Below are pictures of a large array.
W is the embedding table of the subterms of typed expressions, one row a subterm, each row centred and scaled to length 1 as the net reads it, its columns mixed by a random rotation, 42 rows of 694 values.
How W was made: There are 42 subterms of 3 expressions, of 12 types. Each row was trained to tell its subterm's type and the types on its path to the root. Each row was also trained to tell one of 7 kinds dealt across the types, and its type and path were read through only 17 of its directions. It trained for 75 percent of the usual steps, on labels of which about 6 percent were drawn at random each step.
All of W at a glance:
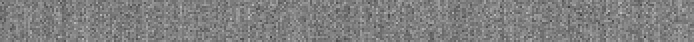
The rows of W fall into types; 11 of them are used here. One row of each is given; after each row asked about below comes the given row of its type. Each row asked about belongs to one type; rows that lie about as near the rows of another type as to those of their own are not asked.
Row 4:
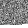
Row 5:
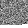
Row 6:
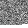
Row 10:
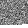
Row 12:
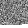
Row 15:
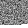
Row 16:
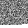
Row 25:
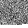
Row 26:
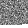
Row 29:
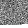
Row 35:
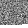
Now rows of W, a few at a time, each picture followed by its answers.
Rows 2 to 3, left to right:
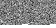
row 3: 4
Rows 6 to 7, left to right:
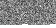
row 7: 15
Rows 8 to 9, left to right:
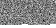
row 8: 16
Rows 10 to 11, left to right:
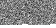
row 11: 25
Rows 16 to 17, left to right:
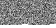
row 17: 4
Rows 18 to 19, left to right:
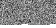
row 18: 12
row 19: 6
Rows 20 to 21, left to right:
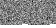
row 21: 10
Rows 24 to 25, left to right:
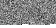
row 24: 26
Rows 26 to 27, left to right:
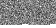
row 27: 25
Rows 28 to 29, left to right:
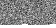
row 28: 16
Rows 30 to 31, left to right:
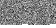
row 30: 25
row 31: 35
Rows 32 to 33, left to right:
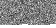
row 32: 6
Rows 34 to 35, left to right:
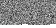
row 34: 26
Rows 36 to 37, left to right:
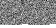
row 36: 6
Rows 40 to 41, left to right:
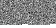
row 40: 26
